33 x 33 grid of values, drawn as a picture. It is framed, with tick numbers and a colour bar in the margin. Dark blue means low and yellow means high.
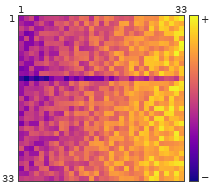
Slope: up to the right. Stripes: none. Odd lines: row 13. Histogram: bell-shaped.
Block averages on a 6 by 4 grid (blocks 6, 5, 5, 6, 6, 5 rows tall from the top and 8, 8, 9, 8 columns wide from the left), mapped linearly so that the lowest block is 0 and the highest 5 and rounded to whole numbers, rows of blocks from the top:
1 2 3 5 / 0 2 3 5 / 0 1 3 4 / 1 2 4 5 / 1 2 4 5 / 1 2 4 5
